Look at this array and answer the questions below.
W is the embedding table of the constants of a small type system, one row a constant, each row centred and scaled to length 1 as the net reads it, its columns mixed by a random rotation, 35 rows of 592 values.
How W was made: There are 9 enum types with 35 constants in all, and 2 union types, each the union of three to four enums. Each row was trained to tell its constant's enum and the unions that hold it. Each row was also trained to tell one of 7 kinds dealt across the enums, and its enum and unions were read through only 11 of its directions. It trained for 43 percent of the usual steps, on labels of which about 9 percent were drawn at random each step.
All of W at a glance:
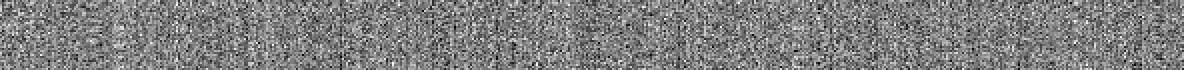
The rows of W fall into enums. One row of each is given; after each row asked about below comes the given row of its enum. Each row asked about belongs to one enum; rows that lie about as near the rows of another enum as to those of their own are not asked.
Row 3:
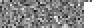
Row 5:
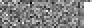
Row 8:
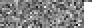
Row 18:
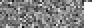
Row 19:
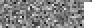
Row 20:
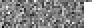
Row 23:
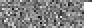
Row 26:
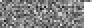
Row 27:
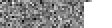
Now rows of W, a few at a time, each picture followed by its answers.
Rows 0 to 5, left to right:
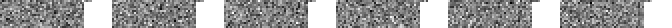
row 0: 27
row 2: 20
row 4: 18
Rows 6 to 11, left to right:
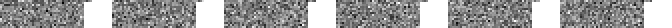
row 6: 18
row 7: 27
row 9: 19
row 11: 8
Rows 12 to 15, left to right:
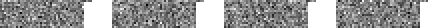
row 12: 23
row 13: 27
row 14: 26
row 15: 20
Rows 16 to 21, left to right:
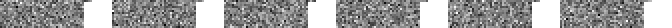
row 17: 27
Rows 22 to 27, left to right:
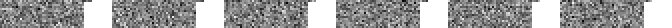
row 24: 18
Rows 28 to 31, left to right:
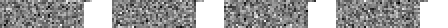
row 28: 26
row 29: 20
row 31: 18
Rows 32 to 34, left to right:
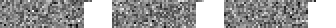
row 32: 8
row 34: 8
